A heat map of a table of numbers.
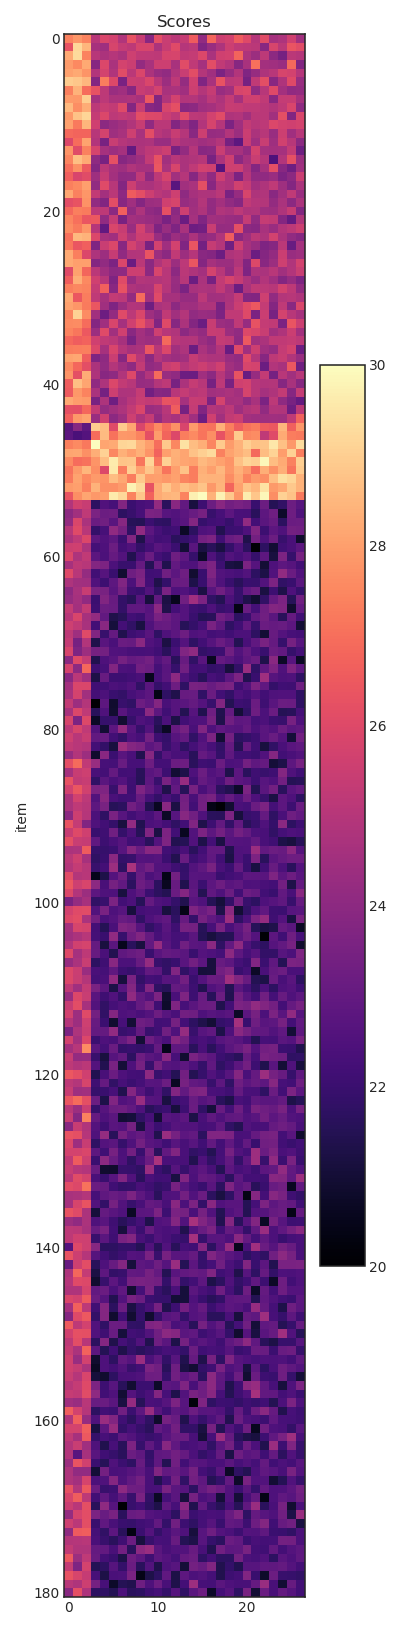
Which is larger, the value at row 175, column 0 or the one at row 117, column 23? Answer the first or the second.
the first
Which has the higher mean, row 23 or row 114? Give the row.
23
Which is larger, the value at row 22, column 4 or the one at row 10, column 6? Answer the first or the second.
the second
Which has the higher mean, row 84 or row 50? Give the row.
50
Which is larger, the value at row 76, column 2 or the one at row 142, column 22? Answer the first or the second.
the first
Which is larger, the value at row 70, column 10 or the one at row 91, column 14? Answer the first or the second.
the second
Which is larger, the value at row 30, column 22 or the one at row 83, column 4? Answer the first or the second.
the first
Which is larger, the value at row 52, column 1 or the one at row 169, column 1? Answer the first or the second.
the first
